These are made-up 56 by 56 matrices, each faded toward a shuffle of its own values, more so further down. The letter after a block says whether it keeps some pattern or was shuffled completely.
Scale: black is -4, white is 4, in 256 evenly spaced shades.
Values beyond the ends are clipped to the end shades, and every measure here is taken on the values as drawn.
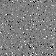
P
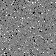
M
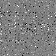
P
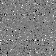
P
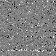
P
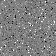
M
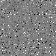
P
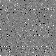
P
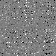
P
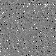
P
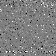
P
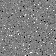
M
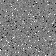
M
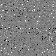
P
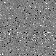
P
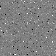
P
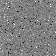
M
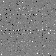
P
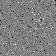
M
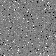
M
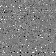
P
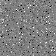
P
